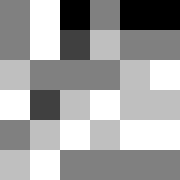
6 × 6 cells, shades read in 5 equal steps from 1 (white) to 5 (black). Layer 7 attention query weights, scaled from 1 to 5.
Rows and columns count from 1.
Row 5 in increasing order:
1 1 1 2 2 3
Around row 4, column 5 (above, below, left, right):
2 1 1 2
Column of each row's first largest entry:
3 3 2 2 1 3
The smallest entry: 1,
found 9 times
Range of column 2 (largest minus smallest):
3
